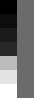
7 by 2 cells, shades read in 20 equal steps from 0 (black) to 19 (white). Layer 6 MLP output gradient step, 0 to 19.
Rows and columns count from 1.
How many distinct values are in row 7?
2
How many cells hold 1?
1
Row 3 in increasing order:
2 8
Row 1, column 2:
8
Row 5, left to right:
14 8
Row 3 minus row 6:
-15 0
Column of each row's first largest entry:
2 2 2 2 1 1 1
